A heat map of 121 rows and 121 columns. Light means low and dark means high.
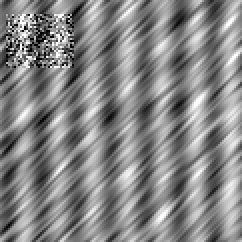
Upright stripes repeat 7 times across the table. An odd patch, rougher than its surroundings, sits in the top left. On average the colour sits 50% of the way up the scale. Values change most from cell to cell in the top left.
